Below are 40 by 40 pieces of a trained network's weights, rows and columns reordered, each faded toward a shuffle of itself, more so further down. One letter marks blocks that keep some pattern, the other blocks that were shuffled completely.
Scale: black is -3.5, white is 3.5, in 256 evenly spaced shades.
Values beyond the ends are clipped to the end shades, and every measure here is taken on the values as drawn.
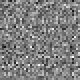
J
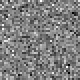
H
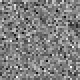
H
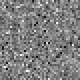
H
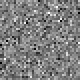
H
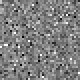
H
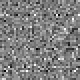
J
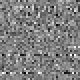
J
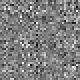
J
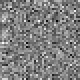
J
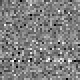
J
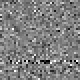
J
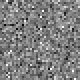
H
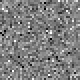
H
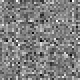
J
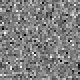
H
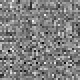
J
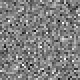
H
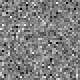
H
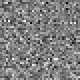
J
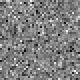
H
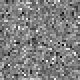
H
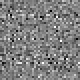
J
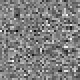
J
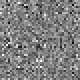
J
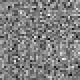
J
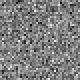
H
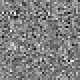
J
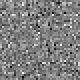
J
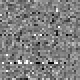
J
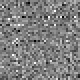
J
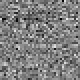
J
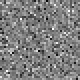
H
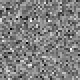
H
